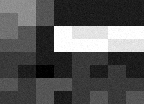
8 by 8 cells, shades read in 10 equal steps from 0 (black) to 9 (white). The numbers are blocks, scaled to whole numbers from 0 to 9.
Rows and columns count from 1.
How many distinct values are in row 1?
3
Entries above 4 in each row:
2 1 5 5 0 0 0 0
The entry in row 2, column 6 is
1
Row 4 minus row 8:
1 1 -2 8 7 6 6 5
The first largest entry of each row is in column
1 2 4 4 1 1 1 3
